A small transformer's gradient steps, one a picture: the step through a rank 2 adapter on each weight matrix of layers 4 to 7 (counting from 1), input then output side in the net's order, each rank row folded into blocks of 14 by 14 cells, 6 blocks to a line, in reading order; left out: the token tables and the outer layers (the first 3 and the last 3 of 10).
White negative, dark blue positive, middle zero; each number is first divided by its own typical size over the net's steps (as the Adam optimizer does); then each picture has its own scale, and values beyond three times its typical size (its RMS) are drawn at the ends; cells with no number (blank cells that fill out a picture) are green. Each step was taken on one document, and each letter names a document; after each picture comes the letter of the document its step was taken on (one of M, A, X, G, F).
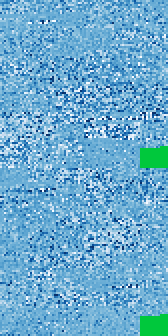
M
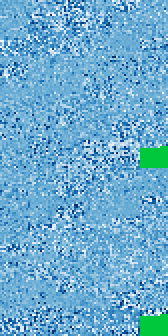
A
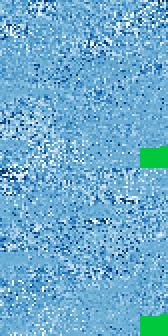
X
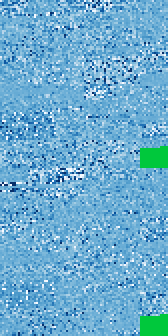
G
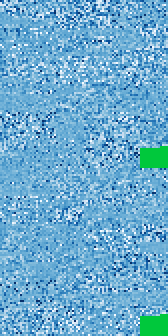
A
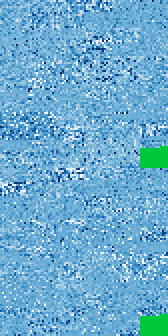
G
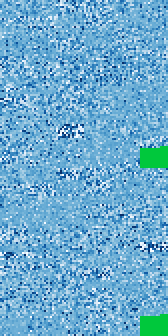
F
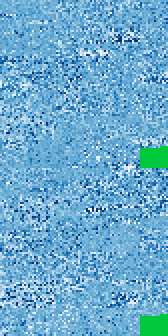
F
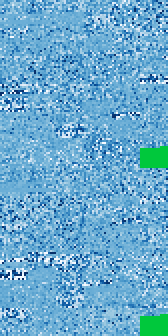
F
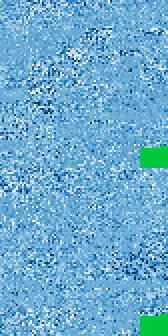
G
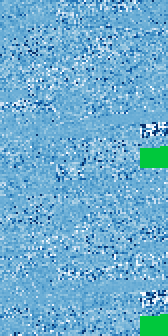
G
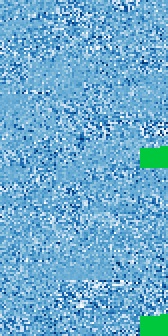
A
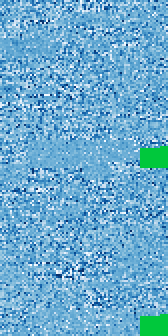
F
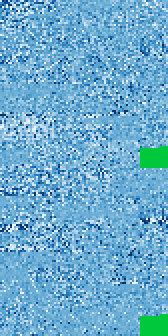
X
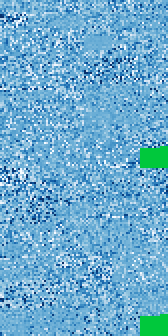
F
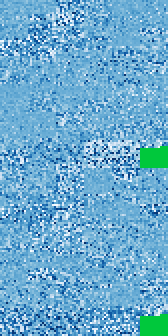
A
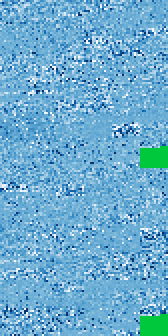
G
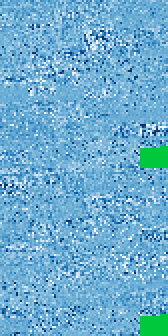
G
